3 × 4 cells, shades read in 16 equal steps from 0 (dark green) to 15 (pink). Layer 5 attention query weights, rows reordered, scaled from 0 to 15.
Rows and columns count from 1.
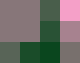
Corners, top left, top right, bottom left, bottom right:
8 15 5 7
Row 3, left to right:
5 1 0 7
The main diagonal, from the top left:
8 8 0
